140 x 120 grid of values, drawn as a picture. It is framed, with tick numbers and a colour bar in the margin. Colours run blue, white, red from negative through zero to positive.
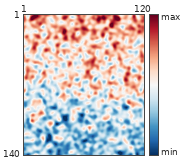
The values follow a bell shape. There are no lone odd cells. The texture is blotchy. There are no regular stripes. No single row or column stands out from its neighbours. There is an overall slope up to the top.
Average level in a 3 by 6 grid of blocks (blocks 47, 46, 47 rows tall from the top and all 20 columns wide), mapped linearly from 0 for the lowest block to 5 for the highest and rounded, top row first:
445554
323334
100010
